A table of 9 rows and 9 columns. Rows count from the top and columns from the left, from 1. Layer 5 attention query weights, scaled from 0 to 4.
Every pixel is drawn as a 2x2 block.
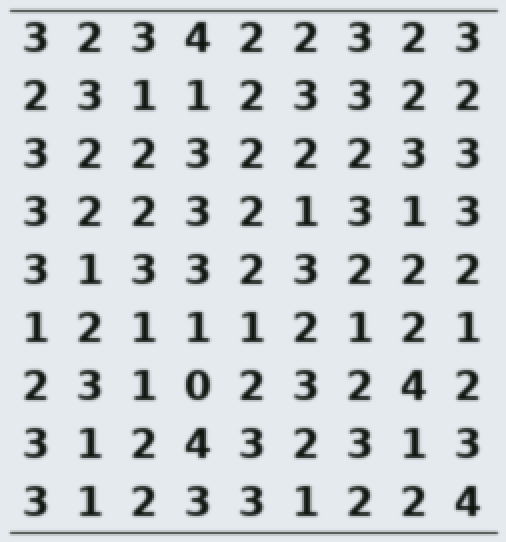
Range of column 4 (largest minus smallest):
4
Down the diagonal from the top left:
3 3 2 3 2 2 2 1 4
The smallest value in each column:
1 1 1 0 1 1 1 1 1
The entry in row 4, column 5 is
2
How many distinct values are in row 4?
3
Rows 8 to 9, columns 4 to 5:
4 3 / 3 3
